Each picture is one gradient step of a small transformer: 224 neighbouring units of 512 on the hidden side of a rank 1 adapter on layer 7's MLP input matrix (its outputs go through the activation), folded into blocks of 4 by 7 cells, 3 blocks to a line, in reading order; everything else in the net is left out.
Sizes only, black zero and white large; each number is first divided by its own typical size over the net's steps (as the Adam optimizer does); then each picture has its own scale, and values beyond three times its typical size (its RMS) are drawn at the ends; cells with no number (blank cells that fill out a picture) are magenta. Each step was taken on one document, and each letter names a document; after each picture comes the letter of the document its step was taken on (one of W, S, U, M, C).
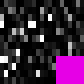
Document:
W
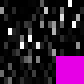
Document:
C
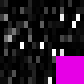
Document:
C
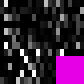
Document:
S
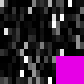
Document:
S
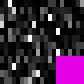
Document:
W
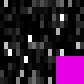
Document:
S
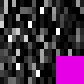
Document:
W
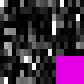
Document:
S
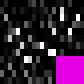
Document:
C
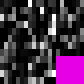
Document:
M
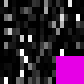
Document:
S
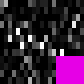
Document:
C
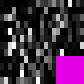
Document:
S
